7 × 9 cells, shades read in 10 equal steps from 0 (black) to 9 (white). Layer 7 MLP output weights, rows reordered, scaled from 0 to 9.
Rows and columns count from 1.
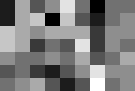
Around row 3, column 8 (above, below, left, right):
4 5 2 5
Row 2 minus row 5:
-4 2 3 -5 3 -3 -2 0 -1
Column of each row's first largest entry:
5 3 1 6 6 7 7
